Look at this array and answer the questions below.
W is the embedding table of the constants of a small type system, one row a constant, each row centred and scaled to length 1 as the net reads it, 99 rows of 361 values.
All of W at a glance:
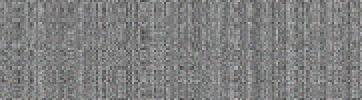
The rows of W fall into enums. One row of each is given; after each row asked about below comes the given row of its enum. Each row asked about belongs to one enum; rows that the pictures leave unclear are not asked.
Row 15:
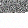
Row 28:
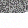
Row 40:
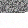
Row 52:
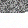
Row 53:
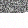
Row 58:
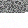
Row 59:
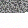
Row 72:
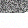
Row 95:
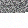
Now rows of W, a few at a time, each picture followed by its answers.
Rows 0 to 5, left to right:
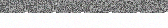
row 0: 28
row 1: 28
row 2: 15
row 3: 40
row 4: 58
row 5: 72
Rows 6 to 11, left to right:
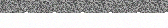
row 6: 72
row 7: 58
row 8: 59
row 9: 59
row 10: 95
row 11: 59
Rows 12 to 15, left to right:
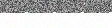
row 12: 40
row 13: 59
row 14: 72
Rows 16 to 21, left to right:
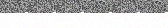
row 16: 59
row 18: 28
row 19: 58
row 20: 28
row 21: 58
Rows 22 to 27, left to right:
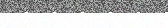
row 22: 72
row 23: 72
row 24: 52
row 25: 59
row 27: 95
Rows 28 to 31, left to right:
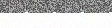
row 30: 28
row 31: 95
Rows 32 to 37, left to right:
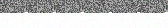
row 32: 53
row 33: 28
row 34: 28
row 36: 95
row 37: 28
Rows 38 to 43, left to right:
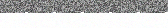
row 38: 95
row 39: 53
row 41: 95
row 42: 28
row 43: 40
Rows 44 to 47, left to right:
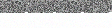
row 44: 58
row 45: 15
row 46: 58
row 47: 28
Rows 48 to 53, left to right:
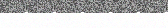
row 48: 28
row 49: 28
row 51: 59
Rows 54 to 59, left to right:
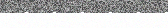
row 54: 72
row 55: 52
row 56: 53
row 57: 58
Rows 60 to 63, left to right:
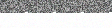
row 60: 52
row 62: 53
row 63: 95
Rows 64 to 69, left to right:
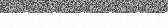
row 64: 28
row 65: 59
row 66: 40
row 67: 40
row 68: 53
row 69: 40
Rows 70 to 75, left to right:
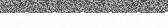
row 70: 95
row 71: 59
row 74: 95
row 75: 52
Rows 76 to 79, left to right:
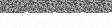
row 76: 40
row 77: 59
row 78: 59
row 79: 59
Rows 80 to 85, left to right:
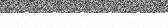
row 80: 52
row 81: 52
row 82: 72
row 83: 72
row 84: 40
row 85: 95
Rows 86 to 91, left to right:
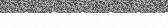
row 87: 53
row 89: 58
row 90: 59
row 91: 95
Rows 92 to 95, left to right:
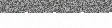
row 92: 40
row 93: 95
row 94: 53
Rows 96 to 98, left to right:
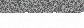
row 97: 95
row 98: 40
